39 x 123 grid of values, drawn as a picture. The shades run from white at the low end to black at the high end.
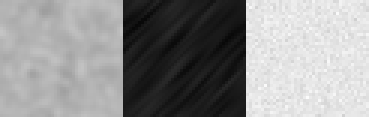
The table splits into one row of 3 panels. Panel 1,1: low, blotchy, faint in contrast. Panel 1,2: very high, slanting up to the right, faint in contrast. Panel 1,3: very low, fine-grained, faint in contrast.
